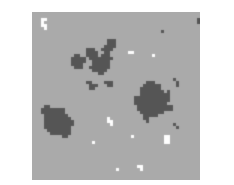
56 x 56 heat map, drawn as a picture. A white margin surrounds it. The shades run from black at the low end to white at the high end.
Slope: none. Mirror symmetry: none. Dips: three. Grain: blotchy. Stripes: none. Ninth with the lowest average: middle right.
